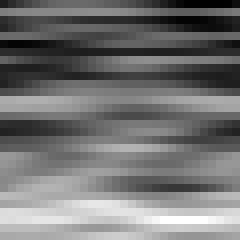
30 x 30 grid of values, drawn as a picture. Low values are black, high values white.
Slope: up to the bottom. Ninth with the lowest average: top right. Calmest part: bottom left. Grain: streaks across.
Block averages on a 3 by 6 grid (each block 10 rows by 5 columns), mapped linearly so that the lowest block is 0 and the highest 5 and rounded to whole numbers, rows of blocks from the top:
011100 / 223322 / 555445
